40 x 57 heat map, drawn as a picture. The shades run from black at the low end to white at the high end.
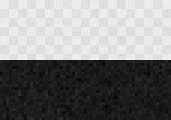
The table splits into 2 rows of 1 panel. Panel 1,1: very high, checkered, faint in contrast. Panel 2,1: very low, fine-grained, faint in contrast.
